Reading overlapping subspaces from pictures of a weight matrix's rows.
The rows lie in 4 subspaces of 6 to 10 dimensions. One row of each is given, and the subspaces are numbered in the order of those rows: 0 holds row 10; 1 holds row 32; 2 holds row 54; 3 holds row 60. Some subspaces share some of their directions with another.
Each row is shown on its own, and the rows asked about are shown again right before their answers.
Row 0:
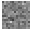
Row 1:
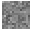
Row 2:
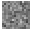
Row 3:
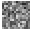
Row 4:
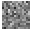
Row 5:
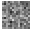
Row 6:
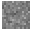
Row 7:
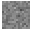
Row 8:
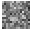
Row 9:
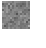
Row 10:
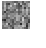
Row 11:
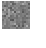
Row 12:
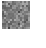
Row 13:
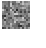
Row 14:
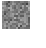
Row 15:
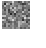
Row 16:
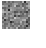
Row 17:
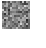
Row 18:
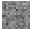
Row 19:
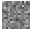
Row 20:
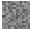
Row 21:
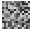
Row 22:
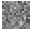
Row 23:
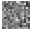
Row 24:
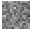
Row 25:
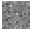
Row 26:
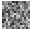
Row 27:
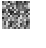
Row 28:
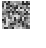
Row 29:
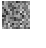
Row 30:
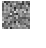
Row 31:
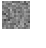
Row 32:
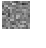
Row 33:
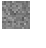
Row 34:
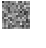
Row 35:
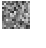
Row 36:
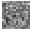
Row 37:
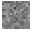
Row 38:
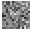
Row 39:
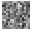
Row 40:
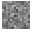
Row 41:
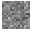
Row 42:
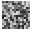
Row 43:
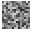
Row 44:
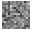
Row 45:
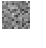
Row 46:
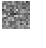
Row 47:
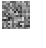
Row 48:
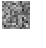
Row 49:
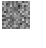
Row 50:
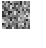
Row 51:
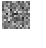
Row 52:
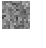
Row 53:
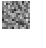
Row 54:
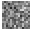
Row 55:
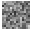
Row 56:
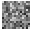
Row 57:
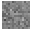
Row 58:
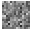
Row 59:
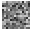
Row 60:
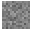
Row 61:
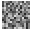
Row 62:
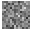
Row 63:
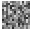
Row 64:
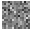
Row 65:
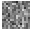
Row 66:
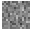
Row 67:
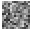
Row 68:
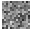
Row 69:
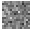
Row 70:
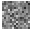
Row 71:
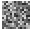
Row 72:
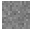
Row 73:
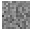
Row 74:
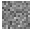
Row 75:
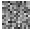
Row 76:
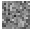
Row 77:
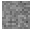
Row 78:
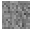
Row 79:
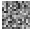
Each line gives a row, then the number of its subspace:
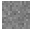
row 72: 3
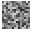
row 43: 2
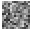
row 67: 0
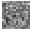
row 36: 0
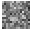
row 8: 1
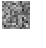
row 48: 2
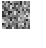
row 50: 3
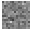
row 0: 1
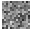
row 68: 3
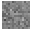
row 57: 3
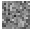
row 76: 0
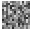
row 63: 3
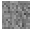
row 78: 0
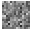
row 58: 1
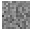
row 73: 0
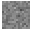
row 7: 2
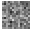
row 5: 1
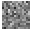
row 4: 1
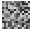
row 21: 2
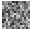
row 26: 1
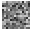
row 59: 3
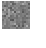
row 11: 2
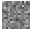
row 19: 3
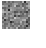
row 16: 3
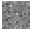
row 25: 0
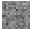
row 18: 2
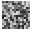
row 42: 1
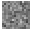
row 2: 2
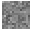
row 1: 2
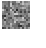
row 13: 1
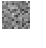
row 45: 2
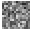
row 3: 0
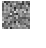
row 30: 1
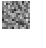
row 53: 2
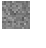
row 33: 3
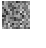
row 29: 1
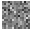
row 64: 2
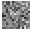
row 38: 1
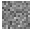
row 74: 3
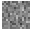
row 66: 1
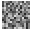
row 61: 0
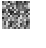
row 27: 2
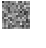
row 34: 0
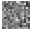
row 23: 1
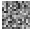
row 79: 0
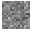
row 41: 1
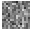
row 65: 0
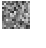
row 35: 2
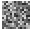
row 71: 0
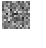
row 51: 1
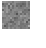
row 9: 3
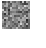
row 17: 0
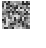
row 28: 0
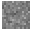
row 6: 1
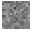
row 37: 1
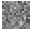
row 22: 1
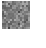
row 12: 3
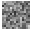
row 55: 2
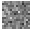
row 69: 3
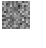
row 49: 0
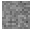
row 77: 2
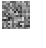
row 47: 1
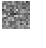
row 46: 2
